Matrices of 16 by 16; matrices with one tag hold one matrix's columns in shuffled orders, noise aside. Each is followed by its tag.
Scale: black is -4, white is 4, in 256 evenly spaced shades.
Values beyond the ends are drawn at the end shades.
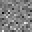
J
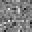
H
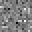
H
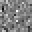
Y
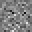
J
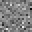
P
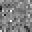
Y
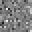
H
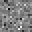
P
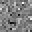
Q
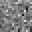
Y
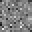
P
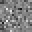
H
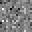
H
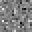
H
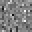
Y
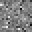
P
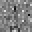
Y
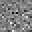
J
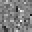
Y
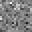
Q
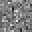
Y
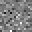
J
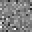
P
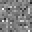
H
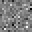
P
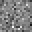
P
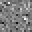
Q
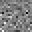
J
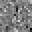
Y
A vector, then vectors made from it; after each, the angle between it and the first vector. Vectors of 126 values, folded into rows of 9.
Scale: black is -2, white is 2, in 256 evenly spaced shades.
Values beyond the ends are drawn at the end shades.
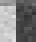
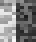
nearly parallel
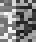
partly aligned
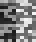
partly opposed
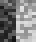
nearly opposite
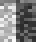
nearly parallel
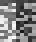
partly aligned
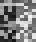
partly opposed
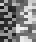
partly opposed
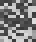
orthogonal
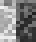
nearly parallel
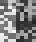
partly aligned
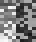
partly aligned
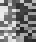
partly aligned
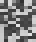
orthogonal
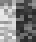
nearly parallel
